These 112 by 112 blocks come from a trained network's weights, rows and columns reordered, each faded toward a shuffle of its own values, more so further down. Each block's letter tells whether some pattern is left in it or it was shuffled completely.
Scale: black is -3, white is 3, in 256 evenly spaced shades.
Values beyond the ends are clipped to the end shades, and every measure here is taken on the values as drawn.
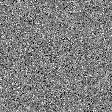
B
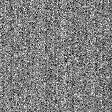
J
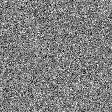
B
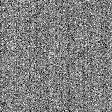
J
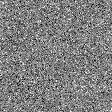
B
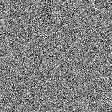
J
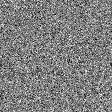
B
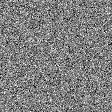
B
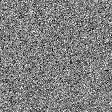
B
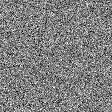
B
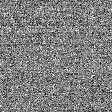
J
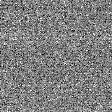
J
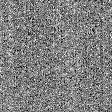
J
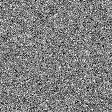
B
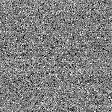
J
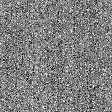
J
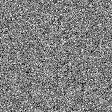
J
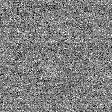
J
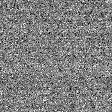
J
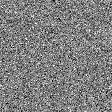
B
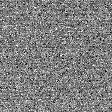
J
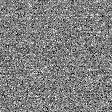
J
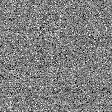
J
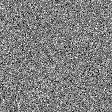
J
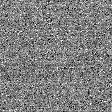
J
